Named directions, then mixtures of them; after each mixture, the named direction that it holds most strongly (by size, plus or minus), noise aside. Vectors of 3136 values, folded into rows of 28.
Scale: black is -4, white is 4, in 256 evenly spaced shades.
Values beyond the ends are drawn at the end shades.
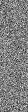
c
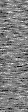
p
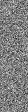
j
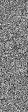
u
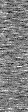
p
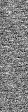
j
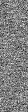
c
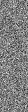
j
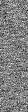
c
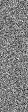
j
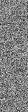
u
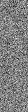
j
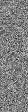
j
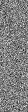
c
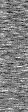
p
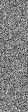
u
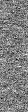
j
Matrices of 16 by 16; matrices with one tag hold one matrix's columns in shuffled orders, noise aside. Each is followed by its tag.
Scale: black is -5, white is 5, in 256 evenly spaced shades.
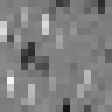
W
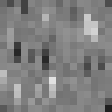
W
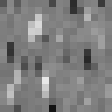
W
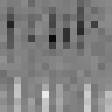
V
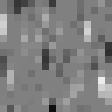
W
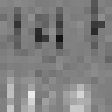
V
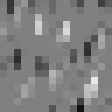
W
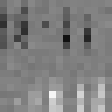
V
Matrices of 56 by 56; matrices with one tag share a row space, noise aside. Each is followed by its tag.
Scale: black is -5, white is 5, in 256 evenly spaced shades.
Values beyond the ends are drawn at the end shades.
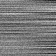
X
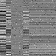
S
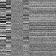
S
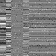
S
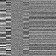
S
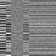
S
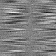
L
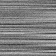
X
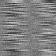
L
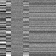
S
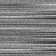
X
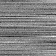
X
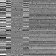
S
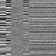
S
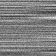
X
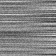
X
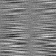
L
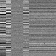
S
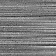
X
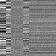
S
